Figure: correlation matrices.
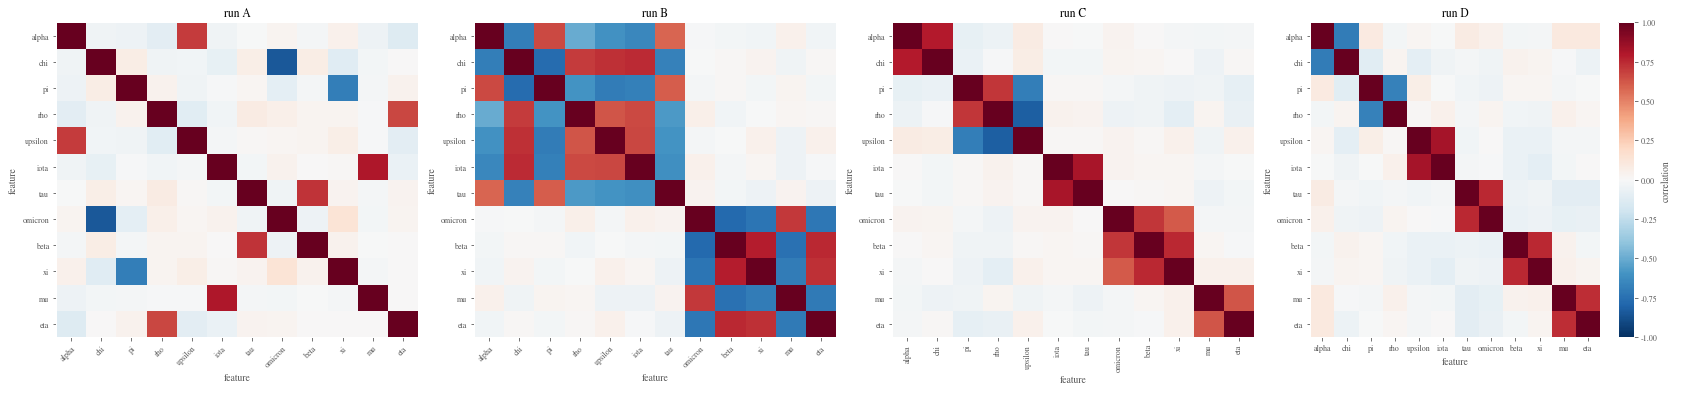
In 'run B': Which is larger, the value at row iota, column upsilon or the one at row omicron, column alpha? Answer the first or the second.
the first
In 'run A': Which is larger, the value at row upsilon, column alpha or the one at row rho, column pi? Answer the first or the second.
the first
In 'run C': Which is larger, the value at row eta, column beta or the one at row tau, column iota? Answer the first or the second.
the second
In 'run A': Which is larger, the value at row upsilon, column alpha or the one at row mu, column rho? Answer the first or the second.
the first
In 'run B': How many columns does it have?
12
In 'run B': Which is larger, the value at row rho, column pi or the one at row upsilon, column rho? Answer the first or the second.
the second
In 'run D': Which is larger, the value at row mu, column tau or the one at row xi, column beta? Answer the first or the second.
the second
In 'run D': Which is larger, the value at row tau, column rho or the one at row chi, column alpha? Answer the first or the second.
the first
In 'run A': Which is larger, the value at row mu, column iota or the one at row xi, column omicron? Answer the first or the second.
the first
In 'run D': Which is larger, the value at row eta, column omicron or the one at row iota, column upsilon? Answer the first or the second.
the second
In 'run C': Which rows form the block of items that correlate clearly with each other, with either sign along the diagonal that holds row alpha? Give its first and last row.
alpha to chi
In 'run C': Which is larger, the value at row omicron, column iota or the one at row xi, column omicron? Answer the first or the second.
the second
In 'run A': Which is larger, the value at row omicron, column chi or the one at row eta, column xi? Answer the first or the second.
the second
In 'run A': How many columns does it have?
12
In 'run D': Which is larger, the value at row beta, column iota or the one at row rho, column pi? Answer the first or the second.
the first
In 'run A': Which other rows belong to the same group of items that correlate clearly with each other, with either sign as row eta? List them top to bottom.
rho
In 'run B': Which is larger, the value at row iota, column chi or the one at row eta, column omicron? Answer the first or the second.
the first
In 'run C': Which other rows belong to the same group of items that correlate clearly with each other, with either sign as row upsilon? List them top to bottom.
pi, rho
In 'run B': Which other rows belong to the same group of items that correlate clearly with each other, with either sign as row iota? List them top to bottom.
alpha, chi, pi, rho, upsilon, tau
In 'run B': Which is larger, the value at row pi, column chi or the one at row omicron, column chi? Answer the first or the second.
the second
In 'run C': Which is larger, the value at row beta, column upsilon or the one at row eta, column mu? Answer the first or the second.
the second
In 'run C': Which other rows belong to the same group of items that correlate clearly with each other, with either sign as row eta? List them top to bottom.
mu
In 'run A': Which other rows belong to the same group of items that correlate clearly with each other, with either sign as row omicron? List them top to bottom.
chi
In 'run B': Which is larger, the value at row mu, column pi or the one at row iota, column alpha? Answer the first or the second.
the first
